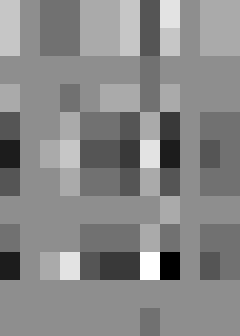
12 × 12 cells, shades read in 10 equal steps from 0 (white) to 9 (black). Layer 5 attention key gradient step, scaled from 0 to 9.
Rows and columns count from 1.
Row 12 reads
4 4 4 4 4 4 4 5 4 4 4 4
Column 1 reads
2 2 4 3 6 8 6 4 5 8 4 4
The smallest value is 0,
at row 10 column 8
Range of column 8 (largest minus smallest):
6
